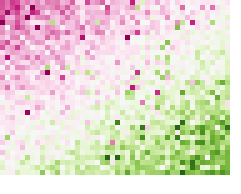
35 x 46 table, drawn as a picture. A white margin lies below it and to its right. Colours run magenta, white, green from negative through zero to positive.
Average level on the scale: 50%. Mirror symmetry: none. Slope: up to the bottom right. Ninth with the lowest average: top left. Grain: fine.
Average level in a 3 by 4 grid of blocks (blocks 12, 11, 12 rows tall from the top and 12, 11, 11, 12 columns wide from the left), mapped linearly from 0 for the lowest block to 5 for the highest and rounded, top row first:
0122 | 1234 | 3345
